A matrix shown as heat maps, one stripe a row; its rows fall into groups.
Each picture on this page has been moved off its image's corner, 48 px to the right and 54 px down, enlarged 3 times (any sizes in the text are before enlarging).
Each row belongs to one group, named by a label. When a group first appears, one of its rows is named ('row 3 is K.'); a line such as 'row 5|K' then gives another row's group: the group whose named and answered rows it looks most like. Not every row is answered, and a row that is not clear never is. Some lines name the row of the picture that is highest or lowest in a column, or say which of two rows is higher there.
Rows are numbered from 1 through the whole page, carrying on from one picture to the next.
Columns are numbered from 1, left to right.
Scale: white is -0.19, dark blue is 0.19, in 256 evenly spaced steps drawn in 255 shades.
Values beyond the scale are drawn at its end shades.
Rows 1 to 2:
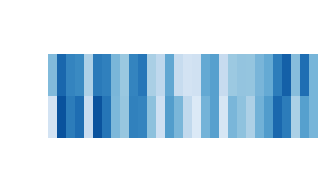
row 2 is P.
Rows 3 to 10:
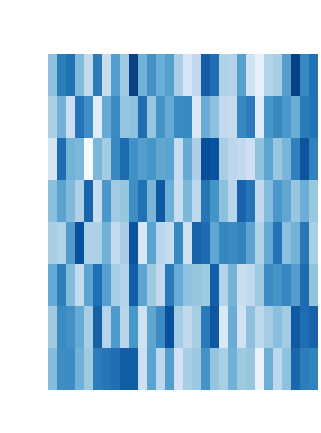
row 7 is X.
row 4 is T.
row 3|P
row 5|P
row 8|P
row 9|P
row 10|P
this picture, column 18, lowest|8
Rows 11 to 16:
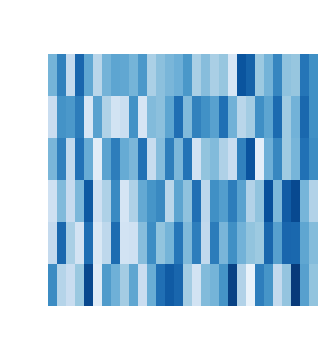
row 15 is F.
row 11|T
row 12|X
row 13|T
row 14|F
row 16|F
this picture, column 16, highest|13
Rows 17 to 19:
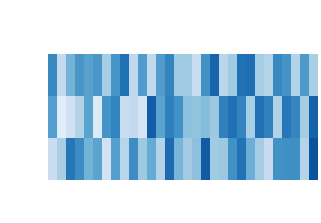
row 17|T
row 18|F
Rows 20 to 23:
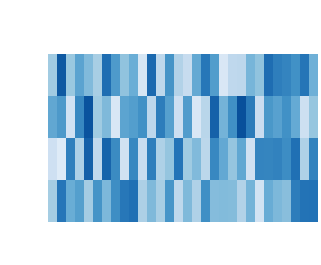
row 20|P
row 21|T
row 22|F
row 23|P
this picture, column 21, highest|21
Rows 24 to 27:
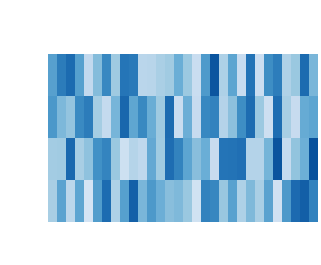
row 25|T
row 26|X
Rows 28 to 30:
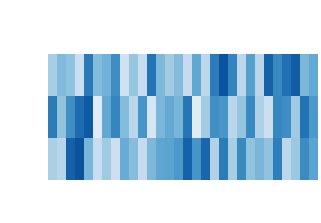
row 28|F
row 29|T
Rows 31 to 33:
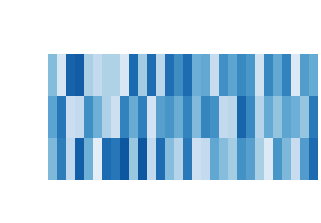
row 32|T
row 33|T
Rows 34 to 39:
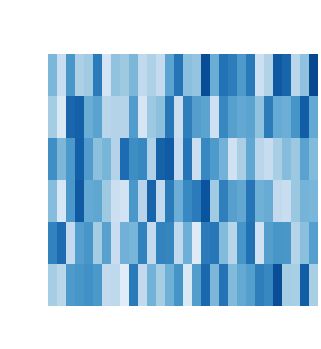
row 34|X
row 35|X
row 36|T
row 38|T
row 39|X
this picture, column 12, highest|37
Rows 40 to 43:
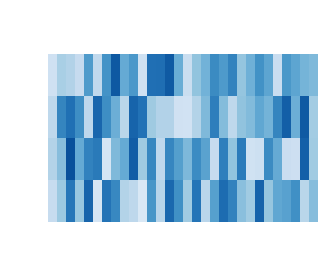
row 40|F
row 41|P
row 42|X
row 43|F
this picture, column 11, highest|41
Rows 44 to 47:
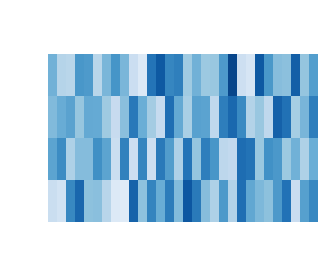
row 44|F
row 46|T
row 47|X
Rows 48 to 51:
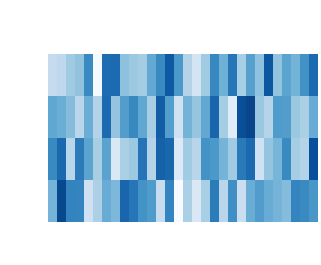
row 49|T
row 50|T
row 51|P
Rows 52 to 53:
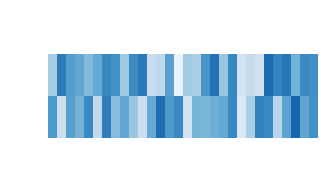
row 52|P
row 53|F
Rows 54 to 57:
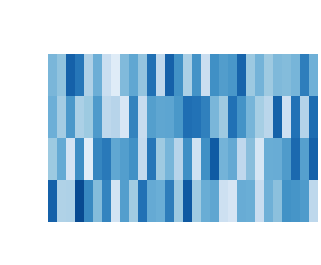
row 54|X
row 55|X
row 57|T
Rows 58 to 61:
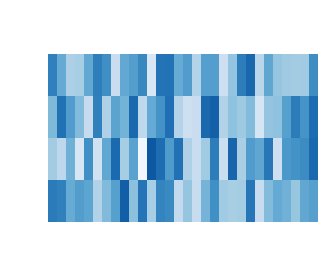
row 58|T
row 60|F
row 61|T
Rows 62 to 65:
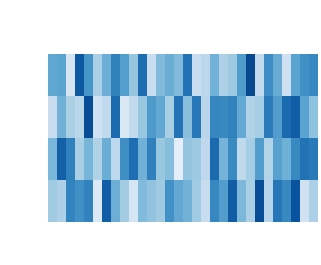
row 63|F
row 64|P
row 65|F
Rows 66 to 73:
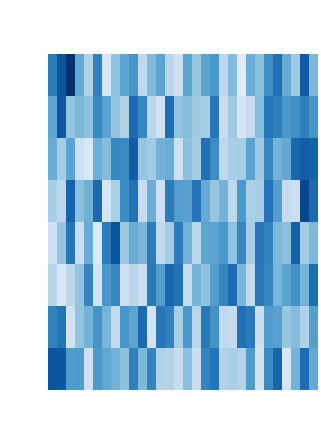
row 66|P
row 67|P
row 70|F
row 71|F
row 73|P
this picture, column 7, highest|70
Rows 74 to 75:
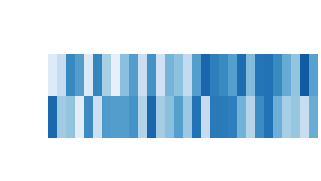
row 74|X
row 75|F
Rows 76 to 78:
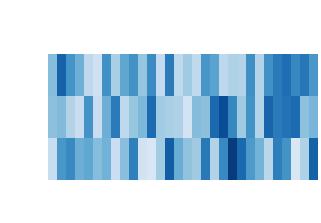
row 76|P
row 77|F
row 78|X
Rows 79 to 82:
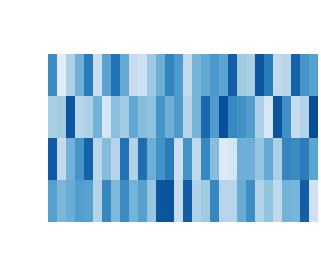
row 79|F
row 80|X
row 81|T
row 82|T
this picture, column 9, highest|81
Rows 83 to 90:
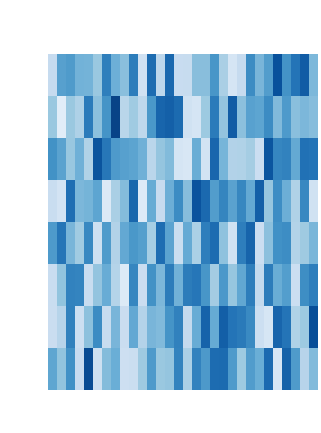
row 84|F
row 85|P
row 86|X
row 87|T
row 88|X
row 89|X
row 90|F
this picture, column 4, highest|88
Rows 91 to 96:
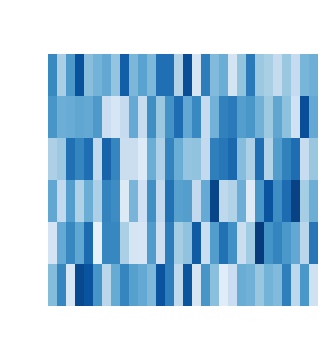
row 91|T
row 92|X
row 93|F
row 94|F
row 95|F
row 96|T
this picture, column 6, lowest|95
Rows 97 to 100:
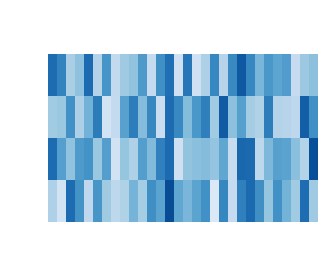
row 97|T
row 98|X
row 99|T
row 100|X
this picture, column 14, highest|100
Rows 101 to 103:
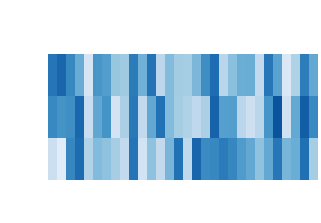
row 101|P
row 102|P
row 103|X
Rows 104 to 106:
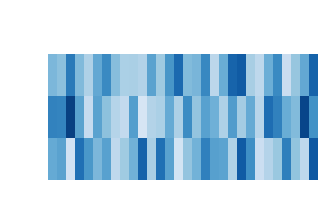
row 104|X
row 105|P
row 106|T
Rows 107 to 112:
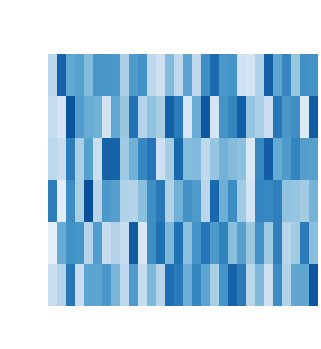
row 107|P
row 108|X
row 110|F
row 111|X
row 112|X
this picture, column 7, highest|109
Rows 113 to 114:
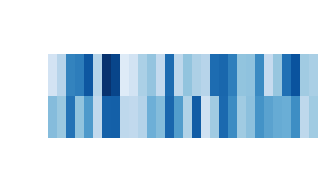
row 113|F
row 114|F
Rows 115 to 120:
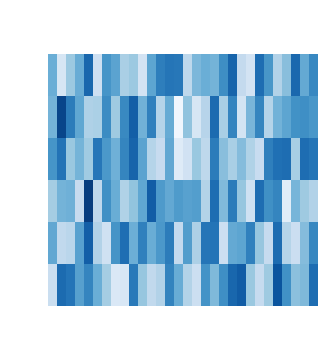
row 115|F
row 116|P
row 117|P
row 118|F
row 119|T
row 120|X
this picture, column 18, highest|119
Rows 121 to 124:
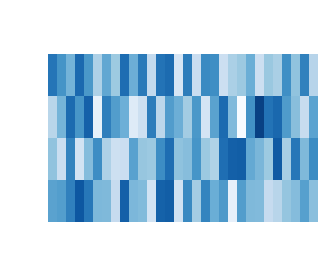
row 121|T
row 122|F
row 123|X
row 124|T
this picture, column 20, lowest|121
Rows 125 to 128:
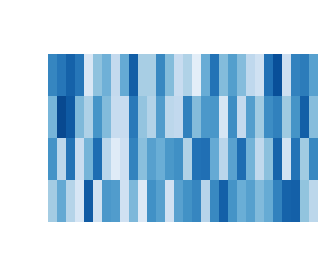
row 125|P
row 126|P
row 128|F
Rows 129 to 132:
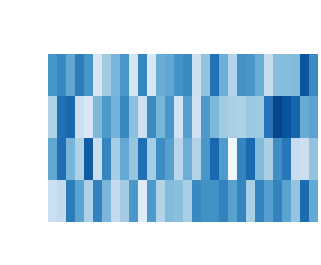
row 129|T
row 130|P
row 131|T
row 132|X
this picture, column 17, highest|132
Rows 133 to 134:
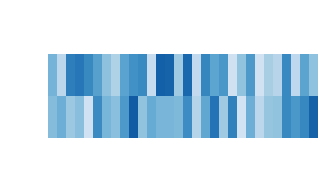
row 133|T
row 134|P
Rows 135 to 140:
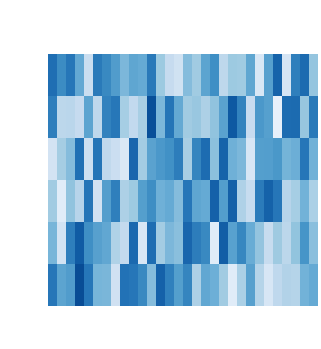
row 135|P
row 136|F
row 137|X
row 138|F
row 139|X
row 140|T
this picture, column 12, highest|136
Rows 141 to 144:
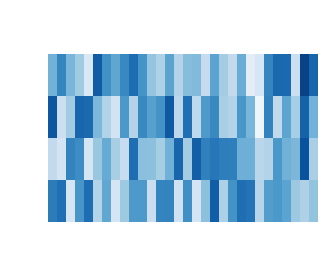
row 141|P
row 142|T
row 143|X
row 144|T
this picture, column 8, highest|141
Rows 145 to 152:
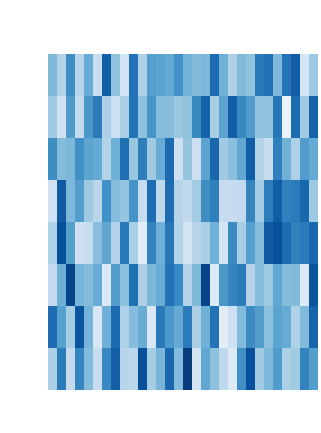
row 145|F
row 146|X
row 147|T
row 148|P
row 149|P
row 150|X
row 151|T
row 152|T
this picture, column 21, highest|146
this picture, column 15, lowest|147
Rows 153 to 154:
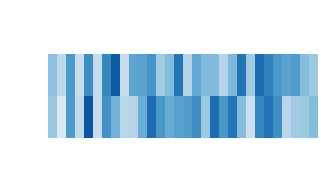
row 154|F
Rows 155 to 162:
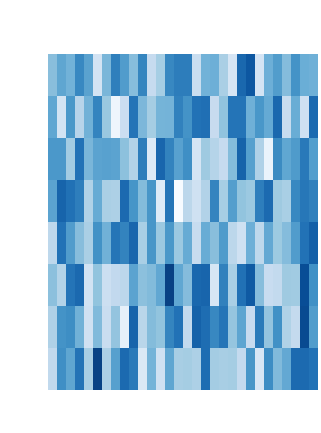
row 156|X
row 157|T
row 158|P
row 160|X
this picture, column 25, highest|158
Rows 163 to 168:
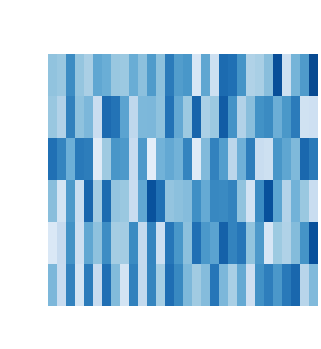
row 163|X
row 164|F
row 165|T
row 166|F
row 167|X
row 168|F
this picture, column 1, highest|165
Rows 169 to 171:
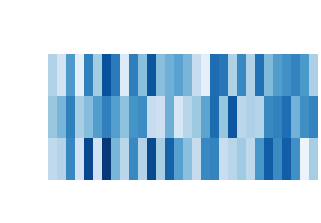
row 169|F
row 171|F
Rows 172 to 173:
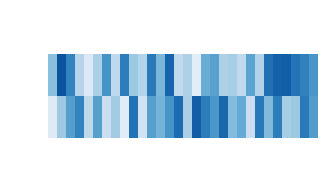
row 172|P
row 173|X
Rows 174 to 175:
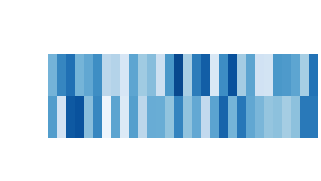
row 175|X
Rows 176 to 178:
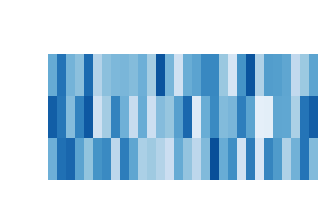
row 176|T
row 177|T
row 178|P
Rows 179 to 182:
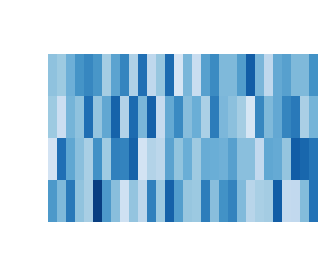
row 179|T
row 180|F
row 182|X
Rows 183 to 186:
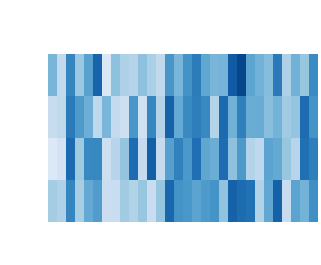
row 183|X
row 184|X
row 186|X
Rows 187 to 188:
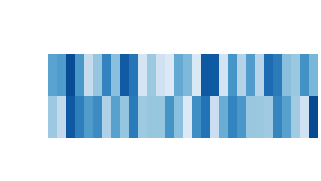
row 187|P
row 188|X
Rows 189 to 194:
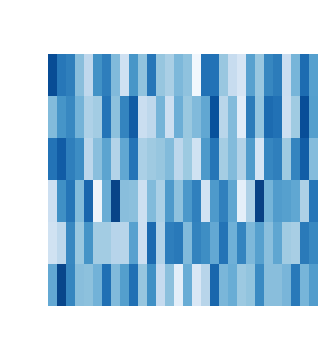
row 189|P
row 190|P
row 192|F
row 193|X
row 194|P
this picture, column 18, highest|189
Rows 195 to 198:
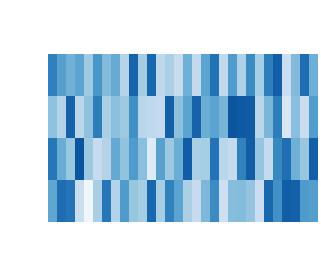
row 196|X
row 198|P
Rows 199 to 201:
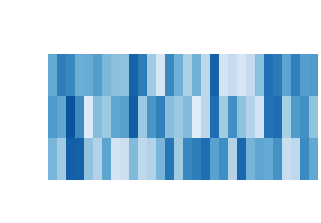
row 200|P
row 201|X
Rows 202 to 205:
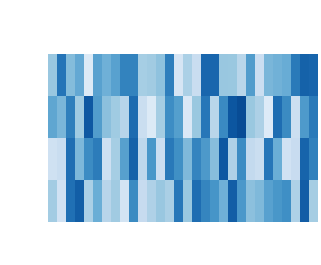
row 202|P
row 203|X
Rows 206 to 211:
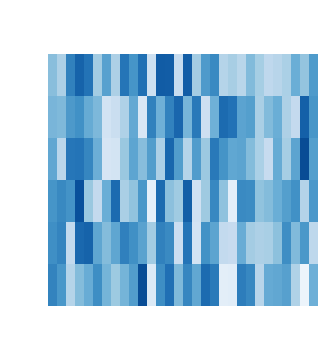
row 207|X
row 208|X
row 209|T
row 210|T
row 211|T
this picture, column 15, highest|207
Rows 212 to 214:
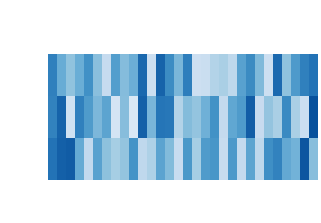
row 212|T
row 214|P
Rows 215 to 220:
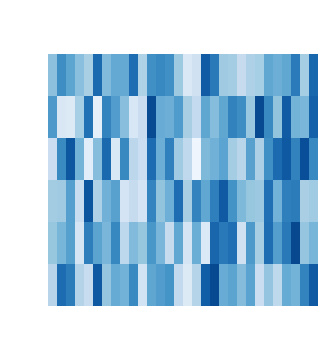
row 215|P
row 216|F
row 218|F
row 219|F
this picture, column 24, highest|216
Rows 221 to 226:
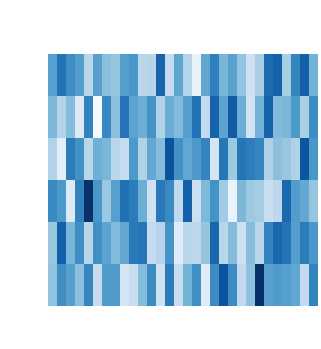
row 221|P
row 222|F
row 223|X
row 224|T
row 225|P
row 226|F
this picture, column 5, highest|224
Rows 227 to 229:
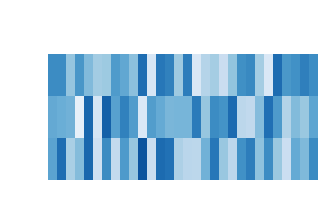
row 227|T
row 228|F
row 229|T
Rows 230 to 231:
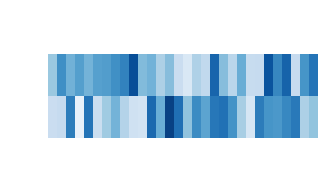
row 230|P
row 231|F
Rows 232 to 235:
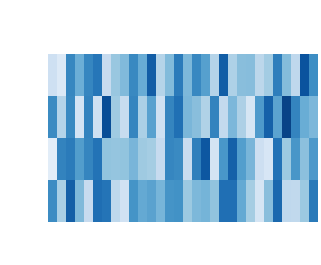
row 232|X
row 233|F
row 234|X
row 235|X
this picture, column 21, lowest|232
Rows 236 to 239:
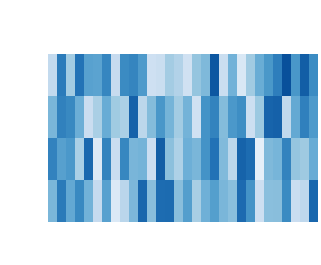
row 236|P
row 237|P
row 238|T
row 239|T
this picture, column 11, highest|239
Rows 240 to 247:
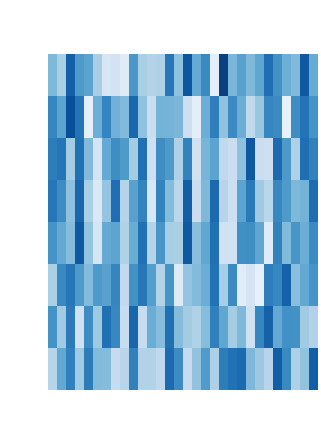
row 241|P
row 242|T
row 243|T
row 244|T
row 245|P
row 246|F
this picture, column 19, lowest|240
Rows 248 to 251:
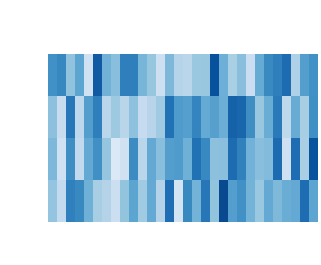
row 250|X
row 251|X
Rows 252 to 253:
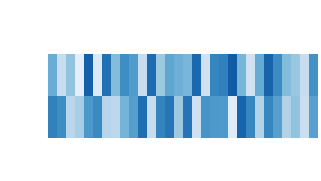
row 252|F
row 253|T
